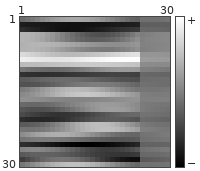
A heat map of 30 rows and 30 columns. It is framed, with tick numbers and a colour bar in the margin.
The middle right is the smoothest part. On average the colour sits 50% of the way up the scale. A vertical seam about 80% of the way across splits the table, and the right part is calmer. The grain runs across in streaks.
